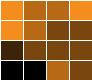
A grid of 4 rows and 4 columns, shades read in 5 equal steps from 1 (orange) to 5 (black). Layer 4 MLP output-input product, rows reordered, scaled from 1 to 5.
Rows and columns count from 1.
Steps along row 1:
up same down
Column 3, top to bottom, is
2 3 3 2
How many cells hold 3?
6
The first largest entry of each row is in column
2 3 1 1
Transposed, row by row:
1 1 4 5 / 2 2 3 5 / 2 3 3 2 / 1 3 3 3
